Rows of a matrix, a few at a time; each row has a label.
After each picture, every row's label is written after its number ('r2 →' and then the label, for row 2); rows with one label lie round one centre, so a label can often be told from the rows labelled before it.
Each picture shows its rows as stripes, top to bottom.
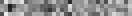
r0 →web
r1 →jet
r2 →jet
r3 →web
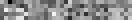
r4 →jet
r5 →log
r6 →web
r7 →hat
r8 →web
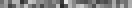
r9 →log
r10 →jet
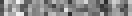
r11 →web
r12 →log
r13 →log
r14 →web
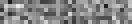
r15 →jet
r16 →web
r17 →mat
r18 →jet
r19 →log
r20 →mat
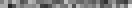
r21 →log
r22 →jet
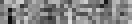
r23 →web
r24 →log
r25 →jet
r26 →log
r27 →jet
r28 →jet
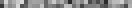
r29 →web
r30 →log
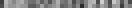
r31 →mat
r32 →mat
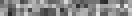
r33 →log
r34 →hat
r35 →jet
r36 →jet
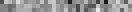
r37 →web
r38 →hat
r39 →hat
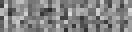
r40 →mat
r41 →mat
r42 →jet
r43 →jet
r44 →mat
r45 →log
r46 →mat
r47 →mat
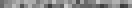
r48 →hat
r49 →log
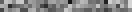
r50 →web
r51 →jet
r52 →log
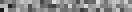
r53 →hat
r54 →jet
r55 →mat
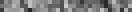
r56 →log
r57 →log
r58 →mat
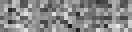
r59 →log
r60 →log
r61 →jet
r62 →hat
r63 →log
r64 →jet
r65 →web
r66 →hat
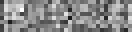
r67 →mat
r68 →web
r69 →web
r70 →log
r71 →web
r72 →jet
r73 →mat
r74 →log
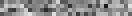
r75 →mat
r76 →web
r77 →jet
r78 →hat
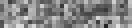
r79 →jet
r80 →log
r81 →log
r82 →log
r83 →hat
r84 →mat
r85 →web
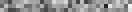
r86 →hat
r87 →web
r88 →jet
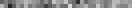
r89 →hat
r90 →jet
